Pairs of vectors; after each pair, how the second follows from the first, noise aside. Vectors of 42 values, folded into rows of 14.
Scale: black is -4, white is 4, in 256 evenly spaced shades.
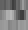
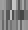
sign-scrambled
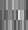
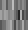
sign-scrambled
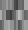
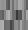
reversed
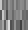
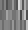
reversed
